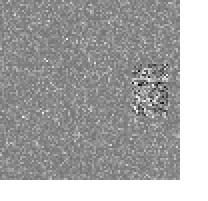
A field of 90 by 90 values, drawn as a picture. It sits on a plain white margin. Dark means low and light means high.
Values change most from cell to cell in the middle right. The halves do not mirror each other. Fine speckle covers the field. An odd patch, rougher than its surroundings, sits in the middle right.
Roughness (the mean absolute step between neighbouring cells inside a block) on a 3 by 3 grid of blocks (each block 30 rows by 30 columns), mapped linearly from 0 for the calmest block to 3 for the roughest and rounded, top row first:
0 0 0
0 0 3
0 0 0
